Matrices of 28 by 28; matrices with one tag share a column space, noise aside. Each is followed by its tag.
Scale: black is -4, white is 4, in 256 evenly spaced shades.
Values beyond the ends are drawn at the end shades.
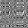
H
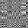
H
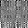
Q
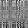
Q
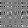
H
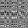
H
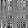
Q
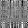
Q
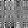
Q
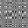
H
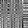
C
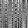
C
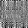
Q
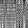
C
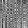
C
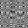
H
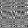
H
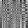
C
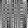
C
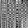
C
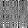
Q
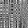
C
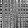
C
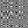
H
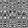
H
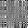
Q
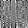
Q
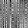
C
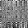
Q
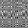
H
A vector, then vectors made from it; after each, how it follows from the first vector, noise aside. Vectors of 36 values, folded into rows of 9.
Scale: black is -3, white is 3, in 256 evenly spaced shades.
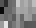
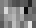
wrapped around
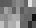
reversed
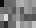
wrapped around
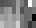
reversed
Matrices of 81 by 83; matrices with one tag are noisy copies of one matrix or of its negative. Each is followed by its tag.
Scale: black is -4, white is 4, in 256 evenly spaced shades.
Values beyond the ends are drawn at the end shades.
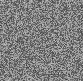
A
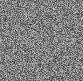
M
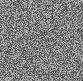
A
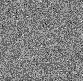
A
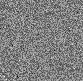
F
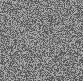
M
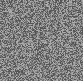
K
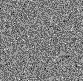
M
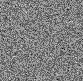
M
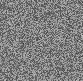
F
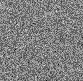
F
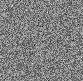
K
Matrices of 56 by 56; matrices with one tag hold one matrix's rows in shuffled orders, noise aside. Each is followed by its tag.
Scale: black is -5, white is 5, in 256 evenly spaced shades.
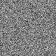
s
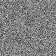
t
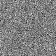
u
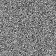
u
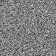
s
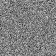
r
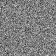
t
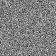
r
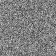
u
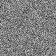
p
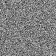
t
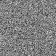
u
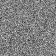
r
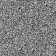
u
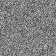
p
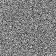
u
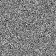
r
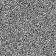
r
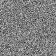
p
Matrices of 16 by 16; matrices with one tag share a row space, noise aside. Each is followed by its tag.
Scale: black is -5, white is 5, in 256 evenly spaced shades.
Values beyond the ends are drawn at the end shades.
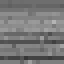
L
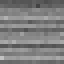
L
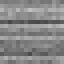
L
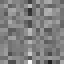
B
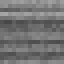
L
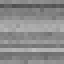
L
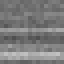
L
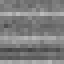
L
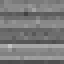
L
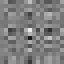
B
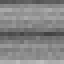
L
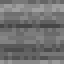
L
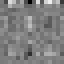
B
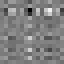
B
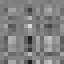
B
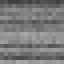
L
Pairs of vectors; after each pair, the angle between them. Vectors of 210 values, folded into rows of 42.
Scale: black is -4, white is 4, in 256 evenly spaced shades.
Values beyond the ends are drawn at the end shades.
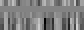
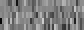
partly aligned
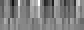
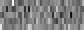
orthogonal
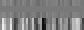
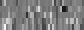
partly aligned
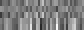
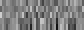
nearly opposite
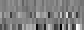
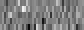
partly opposed
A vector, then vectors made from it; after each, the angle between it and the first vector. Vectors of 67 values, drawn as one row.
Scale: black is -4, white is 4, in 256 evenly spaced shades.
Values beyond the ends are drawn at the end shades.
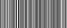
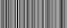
nearly opposite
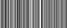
partly opposed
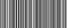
nearly parallel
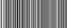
partly opposed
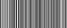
nearly parallel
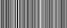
nearly opposite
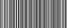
nearly parallel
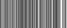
partly aligned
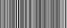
nearly parallel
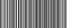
nearly parallel
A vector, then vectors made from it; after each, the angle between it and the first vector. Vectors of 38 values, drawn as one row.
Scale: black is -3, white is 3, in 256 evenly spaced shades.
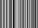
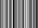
partly aligned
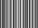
partly aligned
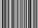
partly opposed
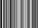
partly aligned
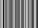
orthogonal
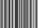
partly opposed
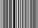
partly aligned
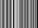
partly aligned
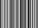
orthogonal
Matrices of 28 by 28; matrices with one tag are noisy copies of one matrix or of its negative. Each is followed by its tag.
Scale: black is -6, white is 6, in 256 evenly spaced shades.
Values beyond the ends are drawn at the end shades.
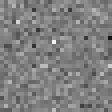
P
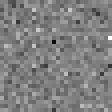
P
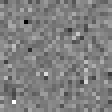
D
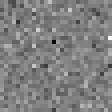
P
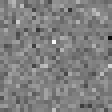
P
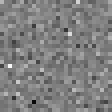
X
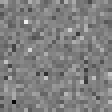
D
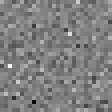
X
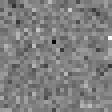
P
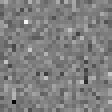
D
